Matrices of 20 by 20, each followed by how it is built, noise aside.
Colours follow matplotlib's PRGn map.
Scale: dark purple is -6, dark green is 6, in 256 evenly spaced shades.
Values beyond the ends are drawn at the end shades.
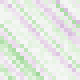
Toeplitz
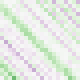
Toeplitz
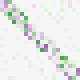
banded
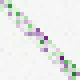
banded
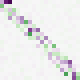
banded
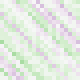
Toeplitz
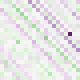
Toeplitz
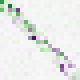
banded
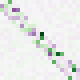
banded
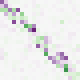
banded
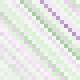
Toeplitz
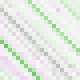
Toeplitz
